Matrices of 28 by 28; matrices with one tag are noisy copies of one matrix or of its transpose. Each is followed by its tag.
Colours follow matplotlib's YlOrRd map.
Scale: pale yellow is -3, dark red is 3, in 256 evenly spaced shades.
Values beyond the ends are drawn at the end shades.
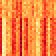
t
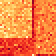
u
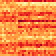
t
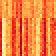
t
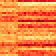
t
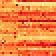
t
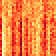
t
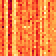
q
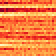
q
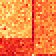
u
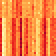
t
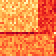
u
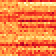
t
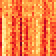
t
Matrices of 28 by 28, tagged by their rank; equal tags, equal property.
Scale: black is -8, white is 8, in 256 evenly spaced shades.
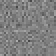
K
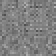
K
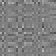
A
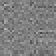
K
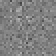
K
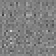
K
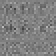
K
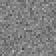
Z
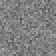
Z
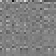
A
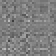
K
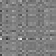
A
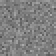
Z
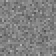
Z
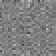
K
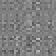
A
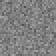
Z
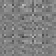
A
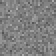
Z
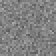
Z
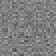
K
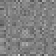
K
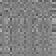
A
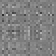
A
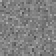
Z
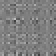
A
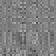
A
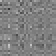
A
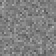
Z
